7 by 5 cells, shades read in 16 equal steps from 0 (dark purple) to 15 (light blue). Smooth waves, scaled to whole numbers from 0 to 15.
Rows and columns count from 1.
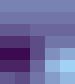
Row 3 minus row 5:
6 6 2 -3 -5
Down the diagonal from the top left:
9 8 7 8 12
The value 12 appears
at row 5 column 5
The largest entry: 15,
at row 6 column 5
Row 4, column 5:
8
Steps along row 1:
same same same same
